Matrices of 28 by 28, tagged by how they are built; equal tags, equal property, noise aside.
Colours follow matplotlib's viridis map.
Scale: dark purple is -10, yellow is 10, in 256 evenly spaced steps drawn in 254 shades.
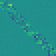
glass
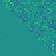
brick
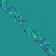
glass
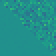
brick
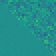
brick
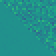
brick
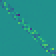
glass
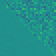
brick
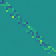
glass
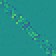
glass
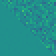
brick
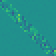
glass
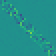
glass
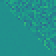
brick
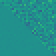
brick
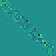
glass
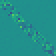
glass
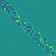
glass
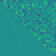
brick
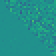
brick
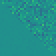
brick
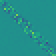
glass
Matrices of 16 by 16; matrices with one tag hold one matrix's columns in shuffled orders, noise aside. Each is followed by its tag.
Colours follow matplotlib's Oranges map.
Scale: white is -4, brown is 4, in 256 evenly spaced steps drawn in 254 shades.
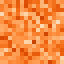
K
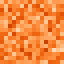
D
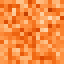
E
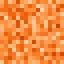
D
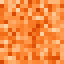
E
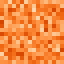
D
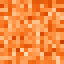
K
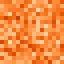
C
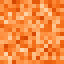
K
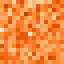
E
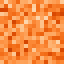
D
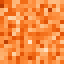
E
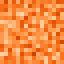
K
